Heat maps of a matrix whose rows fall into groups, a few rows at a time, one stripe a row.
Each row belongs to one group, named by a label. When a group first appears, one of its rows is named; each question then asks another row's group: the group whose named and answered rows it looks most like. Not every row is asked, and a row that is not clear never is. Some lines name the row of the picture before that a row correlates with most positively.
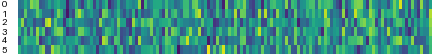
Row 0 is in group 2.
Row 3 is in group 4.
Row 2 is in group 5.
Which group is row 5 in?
4
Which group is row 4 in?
2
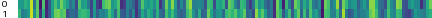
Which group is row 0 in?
4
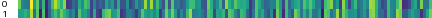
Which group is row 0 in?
4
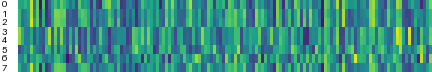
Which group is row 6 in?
2
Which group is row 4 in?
5
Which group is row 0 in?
4
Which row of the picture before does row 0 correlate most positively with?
1
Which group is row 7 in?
4
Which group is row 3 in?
5
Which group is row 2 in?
4
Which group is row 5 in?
5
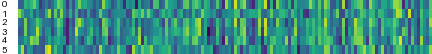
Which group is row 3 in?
2
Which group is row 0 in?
2
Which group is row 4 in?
2
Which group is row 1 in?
5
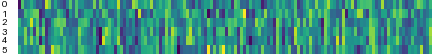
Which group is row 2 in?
4
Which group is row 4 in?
4
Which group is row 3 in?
4
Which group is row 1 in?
2
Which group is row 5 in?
4
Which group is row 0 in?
5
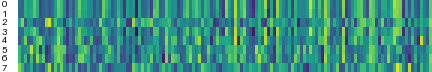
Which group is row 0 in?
2
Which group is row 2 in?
5
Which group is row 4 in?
2
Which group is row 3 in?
2
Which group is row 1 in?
2
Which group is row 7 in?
5
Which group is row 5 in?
4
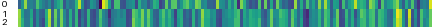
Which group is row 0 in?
2
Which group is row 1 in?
5
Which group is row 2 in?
5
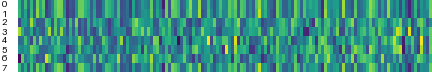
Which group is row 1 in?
4
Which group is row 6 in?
5
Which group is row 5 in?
2
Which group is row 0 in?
4
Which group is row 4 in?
2
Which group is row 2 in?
5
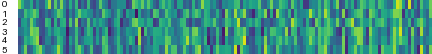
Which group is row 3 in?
2
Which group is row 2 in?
5
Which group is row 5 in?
2
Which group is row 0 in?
5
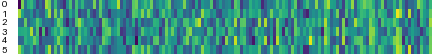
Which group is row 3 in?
4
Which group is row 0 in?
5
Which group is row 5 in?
5
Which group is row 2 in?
2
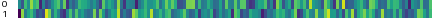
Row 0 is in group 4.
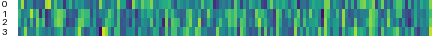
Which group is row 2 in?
4
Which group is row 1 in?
4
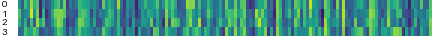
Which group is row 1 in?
4
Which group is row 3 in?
2
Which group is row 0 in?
4
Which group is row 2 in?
4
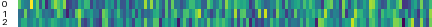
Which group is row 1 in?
2
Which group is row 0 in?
4
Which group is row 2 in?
2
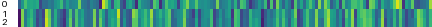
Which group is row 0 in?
2
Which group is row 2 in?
5
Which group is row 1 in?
5
